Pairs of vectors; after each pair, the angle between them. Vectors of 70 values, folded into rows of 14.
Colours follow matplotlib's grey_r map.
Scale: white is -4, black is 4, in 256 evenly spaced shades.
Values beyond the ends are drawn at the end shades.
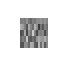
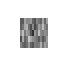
partly opposed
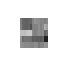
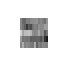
nearly parallel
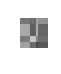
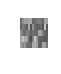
orthogonal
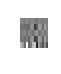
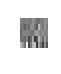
nearly parallel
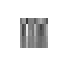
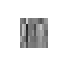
nearly opposite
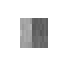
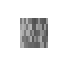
partly aligned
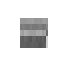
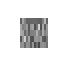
orthogonal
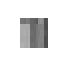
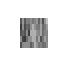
partly opposed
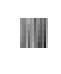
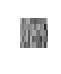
partly aligned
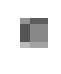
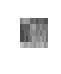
nearly parallel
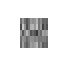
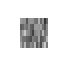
orthogonal
